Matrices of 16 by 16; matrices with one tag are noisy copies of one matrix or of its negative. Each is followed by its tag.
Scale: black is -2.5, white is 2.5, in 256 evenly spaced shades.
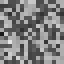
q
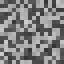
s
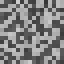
s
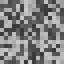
q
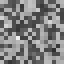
q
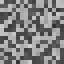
s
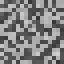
s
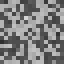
q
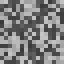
q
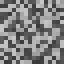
s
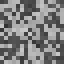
q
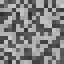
s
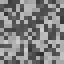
q
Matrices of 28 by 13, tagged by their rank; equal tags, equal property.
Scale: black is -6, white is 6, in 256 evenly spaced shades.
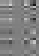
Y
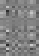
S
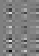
Y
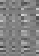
S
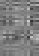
S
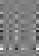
Y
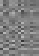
S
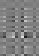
Y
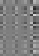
Y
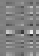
Y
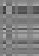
Y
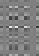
Y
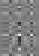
S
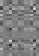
S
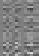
S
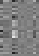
S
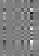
Y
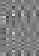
S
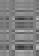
Y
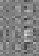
S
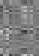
S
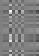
Y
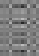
Y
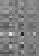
S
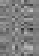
S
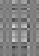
Y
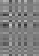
Y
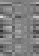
S
